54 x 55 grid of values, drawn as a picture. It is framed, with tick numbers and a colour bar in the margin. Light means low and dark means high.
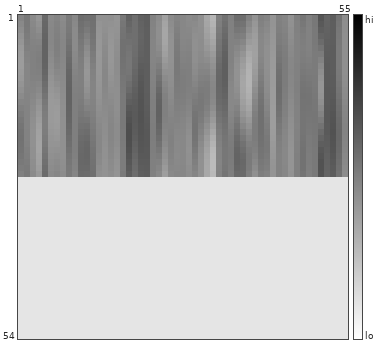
It is made of 2 by 1 panels. Panel 1,1: middling, streaked downward. Panel 2,1: very low, flat.
